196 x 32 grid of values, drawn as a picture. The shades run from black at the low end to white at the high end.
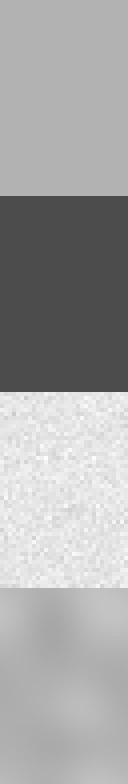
It is made of 4 by 1 panels. Panel 1,1: high, flat. Panel 2,1: low, flat. Panel 3,1: very high, fine-grained, faint in contrast. Panel 4,1: high, smooth, faint in contrast.
